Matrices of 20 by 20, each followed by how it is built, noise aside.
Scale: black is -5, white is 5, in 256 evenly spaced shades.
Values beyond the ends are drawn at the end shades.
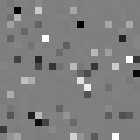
sparse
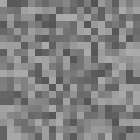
noise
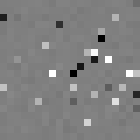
sparse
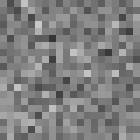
noise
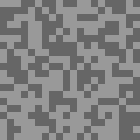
noise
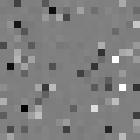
sparse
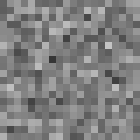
noise
